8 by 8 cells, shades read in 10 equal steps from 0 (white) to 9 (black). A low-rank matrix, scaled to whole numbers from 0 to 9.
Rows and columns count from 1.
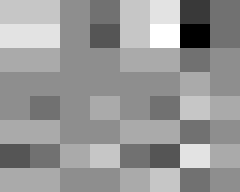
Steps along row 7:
down down down up up down up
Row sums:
28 28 29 31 30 29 31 28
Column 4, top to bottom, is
5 6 4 4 3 4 2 4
